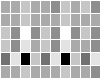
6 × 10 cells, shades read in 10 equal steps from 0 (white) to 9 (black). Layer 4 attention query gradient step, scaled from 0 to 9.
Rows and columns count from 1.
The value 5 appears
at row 5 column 1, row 5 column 5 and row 5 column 9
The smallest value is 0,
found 2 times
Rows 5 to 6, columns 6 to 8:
1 9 2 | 3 2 3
